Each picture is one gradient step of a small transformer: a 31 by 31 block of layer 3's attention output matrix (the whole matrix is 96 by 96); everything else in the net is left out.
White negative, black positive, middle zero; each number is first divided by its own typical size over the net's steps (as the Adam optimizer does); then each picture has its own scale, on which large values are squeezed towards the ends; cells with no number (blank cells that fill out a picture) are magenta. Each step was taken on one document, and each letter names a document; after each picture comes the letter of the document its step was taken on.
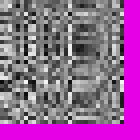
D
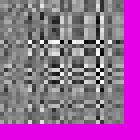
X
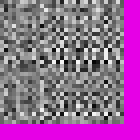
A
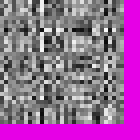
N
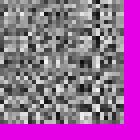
N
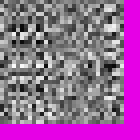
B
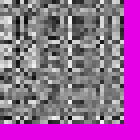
D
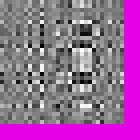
X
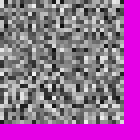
B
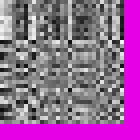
D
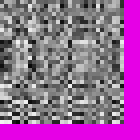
D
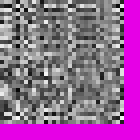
D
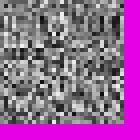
B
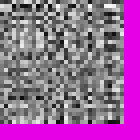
B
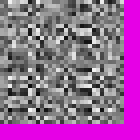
N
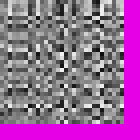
N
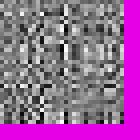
N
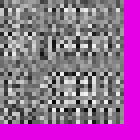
A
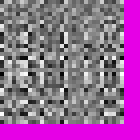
N
